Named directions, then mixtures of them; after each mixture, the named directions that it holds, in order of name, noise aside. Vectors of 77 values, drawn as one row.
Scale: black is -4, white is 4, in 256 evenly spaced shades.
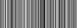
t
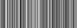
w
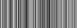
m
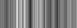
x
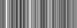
t, w, x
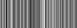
m, t, w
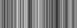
w, x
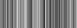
t, w, x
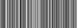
w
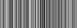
m, t, w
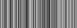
m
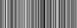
t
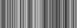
w, x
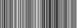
m, w, x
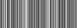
m, t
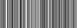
t, w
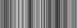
x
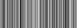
w
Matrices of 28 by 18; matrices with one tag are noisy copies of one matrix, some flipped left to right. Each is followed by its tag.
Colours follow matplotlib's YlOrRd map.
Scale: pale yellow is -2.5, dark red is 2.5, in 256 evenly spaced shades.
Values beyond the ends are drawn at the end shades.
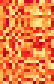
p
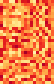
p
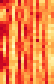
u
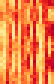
u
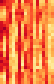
u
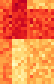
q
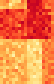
q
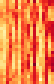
u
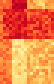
q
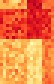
q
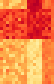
q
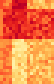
q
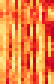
u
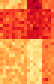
q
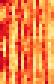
u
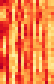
u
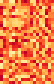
p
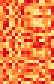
p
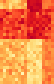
q
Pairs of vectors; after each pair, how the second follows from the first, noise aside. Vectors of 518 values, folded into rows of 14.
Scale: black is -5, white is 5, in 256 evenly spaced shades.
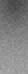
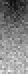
scaled up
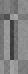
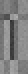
copied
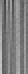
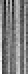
scaled up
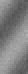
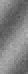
copied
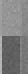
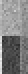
scaled up
